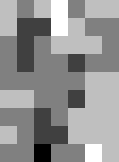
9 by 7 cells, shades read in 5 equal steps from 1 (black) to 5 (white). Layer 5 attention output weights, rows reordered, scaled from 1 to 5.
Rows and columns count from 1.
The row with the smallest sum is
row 4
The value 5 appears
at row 1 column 4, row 2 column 4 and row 9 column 6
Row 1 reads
4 3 4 5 3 4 4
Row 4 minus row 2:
-1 0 1 -2 -2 0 0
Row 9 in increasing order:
1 3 3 3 3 4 5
